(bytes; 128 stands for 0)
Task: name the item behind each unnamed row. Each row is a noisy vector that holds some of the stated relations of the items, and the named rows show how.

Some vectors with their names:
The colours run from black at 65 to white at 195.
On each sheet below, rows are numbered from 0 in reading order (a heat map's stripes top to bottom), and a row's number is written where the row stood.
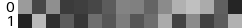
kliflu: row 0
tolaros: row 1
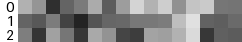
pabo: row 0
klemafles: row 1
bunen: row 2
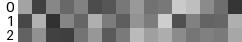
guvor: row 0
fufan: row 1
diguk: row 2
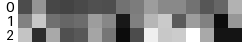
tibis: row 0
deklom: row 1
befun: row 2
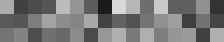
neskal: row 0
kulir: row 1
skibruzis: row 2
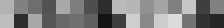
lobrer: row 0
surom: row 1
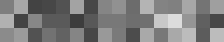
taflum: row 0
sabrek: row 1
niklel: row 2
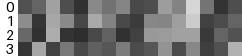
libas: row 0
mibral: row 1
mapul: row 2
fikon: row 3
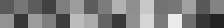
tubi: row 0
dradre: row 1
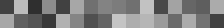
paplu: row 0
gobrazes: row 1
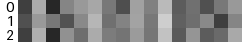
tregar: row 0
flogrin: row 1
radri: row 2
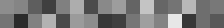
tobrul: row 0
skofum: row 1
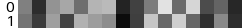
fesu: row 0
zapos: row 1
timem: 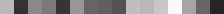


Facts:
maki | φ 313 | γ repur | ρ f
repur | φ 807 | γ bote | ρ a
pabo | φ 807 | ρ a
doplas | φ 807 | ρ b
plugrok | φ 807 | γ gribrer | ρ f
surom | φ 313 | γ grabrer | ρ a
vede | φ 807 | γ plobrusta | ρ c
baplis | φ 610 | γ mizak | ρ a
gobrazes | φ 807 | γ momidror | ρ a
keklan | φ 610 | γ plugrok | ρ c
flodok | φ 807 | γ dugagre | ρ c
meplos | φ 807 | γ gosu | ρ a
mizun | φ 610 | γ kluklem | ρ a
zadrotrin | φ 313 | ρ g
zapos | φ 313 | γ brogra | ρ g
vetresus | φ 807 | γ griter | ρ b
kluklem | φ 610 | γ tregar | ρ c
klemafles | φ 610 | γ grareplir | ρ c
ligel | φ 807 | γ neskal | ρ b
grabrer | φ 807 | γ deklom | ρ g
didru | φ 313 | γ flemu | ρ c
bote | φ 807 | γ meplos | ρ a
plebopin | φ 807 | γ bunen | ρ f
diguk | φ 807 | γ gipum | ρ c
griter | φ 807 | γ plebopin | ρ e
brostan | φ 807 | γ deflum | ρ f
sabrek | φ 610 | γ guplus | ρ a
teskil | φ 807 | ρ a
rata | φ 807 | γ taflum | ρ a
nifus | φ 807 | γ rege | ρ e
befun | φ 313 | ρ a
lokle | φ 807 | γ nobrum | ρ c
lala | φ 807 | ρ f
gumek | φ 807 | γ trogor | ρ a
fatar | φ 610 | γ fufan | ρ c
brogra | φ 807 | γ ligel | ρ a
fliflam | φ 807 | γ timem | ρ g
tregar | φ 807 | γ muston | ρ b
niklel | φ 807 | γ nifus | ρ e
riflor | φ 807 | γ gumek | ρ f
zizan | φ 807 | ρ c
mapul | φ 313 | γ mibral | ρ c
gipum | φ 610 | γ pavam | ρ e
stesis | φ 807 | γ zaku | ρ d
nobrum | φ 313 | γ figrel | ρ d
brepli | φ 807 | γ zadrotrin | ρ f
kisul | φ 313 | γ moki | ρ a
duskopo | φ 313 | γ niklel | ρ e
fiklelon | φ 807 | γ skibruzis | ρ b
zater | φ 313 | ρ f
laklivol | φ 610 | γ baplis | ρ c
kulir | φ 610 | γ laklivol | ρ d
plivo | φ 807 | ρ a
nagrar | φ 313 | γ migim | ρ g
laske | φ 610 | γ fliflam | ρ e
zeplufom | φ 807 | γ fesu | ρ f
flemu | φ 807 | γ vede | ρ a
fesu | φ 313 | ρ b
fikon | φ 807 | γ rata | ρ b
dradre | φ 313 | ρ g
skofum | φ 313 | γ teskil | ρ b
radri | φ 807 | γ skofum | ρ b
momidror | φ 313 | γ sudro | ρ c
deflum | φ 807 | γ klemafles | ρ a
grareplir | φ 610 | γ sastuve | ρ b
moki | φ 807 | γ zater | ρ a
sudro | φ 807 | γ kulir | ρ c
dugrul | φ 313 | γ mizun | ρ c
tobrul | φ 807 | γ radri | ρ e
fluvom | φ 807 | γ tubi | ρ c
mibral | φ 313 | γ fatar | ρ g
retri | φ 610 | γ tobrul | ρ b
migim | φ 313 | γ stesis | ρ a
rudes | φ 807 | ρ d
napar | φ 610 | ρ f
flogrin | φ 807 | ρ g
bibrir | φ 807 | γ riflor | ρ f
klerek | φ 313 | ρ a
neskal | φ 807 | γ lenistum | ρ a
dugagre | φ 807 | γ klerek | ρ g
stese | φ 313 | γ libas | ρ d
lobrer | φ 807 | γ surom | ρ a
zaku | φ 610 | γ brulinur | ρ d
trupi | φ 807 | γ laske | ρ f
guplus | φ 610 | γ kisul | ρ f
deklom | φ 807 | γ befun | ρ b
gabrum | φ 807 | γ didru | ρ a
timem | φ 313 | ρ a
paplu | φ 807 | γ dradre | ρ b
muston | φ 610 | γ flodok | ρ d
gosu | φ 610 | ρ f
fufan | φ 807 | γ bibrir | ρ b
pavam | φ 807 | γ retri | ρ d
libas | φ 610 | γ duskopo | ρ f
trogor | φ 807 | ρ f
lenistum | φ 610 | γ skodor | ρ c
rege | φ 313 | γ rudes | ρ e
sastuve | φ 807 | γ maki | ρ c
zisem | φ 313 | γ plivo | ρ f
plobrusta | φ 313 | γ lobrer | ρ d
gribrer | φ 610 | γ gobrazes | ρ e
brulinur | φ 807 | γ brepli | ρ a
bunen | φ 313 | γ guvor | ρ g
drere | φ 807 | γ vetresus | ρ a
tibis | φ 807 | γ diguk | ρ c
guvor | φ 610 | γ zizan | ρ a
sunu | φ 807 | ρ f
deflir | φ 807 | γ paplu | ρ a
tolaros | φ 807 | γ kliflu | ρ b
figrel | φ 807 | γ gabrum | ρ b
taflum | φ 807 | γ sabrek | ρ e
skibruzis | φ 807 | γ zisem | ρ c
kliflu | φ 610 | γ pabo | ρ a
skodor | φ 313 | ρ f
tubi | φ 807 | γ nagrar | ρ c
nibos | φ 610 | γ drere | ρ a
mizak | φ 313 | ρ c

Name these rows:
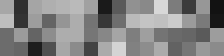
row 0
skodor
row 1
klerek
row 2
dugagre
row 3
gabrum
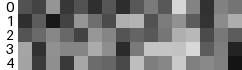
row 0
keklan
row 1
lokle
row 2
napar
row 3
mizak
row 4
baplis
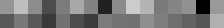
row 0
grabrer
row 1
fluvom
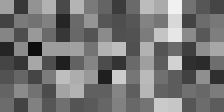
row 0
zater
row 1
grareplir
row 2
laske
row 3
figrel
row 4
stese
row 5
ligel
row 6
plugrok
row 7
fatar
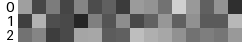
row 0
mizun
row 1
trupi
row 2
sudro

